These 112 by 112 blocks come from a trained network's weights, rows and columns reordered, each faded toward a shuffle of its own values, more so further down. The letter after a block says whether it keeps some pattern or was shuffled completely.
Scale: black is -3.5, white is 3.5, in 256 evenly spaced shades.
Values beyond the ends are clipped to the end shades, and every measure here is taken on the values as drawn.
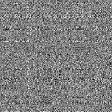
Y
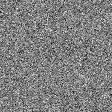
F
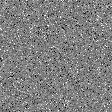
F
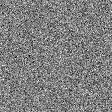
F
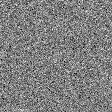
F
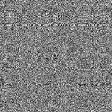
Y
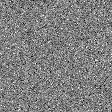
F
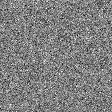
F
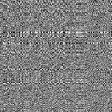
Y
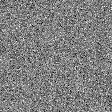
F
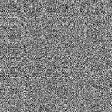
Y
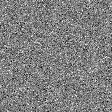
F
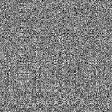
Y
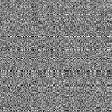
Y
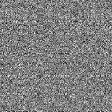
Y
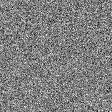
F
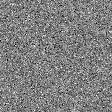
F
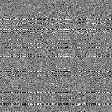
Y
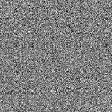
Y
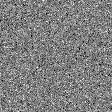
F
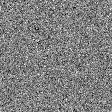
F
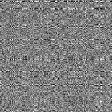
Y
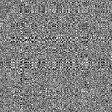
Y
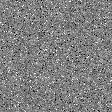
F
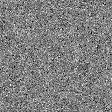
F
